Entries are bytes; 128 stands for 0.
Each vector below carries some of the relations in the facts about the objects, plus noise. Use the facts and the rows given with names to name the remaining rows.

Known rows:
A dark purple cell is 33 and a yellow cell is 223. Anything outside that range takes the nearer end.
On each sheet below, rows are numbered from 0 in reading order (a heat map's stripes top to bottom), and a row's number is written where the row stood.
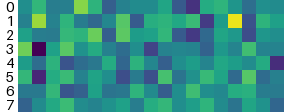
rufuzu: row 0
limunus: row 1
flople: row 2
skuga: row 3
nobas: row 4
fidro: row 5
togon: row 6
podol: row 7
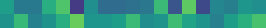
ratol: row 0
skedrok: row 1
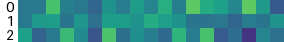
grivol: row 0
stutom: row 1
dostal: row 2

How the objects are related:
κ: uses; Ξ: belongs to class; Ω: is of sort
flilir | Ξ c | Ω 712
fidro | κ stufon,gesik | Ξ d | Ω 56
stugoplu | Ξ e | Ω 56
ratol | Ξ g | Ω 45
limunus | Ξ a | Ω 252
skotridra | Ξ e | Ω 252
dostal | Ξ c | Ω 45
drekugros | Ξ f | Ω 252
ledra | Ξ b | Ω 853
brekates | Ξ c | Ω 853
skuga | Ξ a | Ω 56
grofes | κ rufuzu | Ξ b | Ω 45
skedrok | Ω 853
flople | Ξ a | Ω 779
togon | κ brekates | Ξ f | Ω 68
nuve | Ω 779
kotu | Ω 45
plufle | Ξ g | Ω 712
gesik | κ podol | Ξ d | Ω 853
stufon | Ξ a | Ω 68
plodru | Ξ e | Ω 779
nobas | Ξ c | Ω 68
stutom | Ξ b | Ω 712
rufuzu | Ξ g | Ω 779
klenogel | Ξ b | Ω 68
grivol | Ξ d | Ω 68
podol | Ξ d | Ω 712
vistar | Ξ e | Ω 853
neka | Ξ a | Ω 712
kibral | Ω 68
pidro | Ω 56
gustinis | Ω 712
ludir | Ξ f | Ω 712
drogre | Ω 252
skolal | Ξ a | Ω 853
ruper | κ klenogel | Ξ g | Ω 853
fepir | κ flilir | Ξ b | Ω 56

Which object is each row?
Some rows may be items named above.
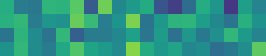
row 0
flople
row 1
brekates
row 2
plufle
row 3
ledra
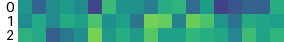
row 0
grofes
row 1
gesik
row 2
vistar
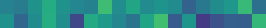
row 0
neka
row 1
grofes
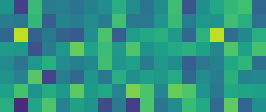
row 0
stufon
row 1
kibral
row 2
skotridra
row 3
vistar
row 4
neka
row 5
klenogel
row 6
gesik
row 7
fidro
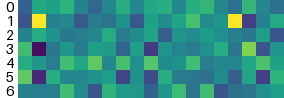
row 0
podol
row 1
drekugros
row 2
flilir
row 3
stugoplu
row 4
skolal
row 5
fepir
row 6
kotu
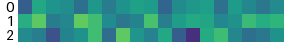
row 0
ludir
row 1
ruper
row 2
plodru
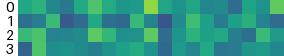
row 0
ledra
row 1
togon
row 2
brekates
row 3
gustinis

